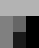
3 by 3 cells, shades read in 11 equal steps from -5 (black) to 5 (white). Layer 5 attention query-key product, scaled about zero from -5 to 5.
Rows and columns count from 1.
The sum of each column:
2 -3 -8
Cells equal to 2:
3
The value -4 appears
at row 3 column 2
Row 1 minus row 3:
2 6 7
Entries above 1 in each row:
3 0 0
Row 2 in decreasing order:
0 -1 -5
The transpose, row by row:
2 0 0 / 2 -1 -4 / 2 -5 -5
